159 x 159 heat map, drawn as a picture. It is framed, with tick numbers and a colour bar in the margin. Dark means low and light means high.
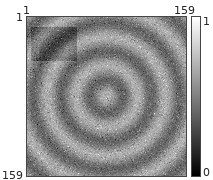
Histogram: bell-shaped. Ninth with the lowest average: top left. Slope: none. Odd patch: lower, in the top left. Rings: centred on the centre.
